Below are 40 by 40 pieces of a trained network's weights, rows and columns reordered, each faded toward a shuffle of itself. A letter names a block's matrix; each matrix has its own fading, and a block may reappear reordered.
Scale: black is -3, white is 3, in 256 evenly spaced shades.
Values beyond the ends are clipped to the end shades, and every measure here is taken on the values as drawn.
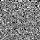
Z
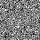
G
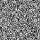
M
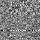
Z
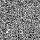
M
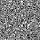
M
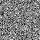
G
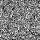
G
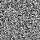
G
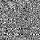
Z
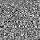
Z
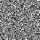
M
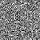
Z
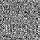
M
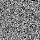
G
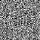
Z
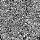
G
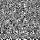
Z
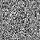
M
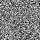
G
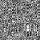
M
